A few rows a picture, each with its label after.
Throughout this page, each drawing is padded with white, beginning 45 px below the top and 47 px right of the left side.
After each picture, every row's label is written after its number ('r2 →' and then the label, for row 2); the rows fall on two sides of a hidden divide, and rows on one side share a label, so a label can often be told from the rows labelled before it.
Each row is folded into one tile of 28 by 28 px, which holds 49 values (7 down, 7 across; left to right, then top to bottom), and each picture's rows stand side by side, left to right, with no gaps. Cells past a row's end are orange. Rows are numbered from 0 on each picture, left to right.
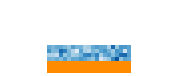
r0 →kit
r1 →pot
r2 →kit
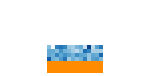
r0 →kit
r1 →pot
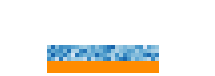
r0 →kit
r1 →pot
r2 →kit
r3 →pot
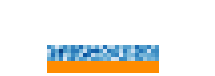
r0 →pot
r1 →kit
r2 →pot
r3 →pot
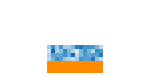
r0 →pot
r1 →pot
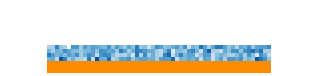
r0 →kit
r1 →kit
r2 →kit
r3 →pot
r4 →pot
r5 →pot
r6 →kit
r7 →kit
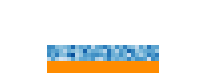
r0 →pot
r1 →pot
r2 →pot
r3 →kit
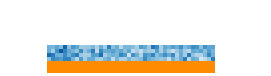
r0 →kit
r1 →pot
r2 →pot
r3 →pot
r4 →pot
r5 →pot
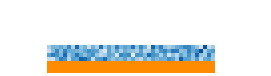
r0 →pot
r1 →kit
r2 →pot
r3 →pot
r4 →kit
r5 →kit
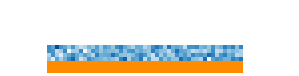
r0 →kit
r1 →pot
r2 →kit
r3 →pot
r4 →kit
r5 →pot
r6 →kit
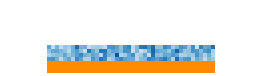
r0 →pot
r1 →kit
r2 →kit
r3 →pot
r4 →kit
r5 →pot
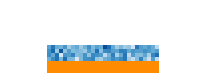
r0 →kit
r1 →pot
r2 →kit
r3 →pot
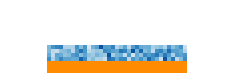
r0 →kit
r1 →pot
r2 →kit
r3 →kit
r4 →kit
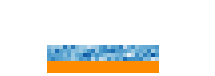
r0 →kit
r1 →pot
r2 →kit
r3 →pot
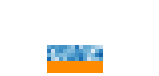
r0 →kit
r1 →pot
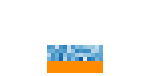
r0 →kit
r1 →kit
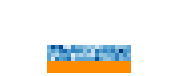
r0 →kit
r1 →kit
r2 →kit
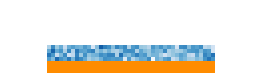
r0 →kit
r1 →kit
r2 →pot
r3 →pot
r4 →pot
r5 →kit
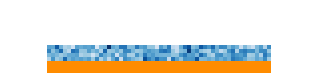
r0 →kit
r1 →kit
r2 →kit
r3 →kit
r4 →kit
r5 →kit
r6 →kit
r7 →kit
